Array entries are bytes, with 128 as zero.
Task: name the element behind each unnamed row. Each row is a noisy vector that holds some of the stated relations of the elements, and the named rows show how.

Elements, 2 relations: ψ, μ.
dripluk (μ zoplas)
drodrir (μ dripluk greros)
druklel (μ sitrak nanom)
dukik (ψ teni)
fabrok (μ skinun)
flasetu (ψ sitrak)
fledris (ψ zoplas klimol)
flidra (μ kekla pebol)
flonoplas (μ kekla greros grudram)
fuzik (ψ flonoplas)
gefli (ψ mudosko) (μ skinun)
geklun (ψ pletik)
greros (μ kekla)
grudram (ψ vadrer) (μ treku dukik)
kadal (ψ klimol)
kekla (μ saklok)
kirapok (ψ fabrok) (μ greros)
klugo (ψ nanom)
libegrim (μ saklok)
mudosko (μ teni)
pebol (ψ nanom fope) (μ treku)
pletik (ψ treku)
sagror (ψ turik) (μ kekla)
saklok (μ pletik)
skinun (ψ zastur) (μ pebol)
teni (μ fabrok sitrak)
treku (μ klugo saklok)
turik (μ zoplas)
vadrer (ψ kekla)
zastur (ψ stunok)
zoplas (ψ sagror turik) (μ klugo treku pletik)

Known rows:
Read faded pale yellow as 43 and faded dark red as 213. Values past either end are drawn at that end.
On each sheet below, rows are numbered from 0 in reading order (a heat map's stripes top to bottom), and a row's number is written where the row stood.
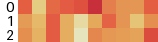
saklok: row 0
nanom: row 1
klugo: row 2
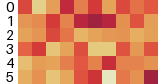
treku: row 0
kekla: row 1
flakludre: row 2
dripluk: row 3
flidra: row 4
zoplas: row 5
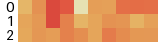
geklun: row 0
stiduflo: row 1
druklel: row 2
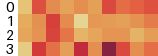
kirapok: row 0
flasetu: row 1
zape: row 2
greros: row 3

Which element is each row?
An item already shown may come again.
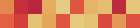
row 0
vadrer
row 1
dripluk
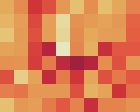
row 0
stunok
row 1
kadal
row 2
fledris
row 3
pletik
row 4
kekla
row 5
treku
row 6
grudram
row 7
flidra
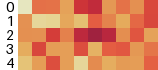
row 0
sagror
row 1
pebol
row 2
kekla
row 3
drodrir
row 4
fledris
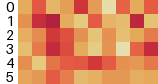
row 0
turik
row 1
vadrer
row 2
stunok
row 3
zastur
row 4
libegrim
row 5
sitrak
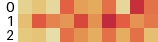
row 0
skinun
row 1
flonoplas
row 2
fabrok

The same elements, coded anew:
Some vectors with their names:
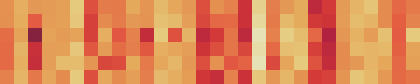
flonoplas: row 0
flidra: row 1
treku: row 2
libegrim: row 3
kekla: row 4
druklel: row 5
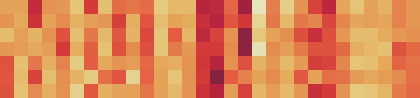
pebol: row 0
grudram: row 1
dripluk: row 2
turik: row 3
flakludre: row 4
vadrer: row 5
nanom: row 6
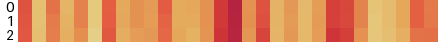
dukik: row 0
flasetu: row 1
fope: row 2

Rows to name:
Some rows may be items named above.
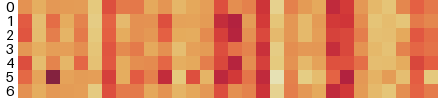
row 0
flonoplas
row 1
klugo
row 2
kadal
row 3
kirapok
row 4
fledris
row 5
treku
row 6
flonoplas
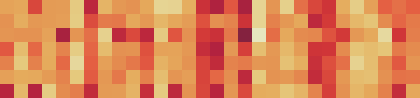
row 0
fabrok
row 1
flonoplas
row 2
zoplas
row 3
klugo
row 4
stunok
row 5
drodrir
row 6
pletik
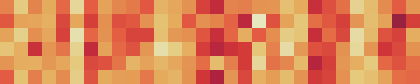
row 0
stunok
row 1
sagror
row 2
zastur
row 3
skinun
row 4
greros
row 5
sitrak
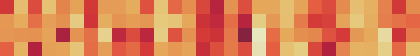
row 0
geklun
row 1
teni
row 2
zoplas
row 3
saklok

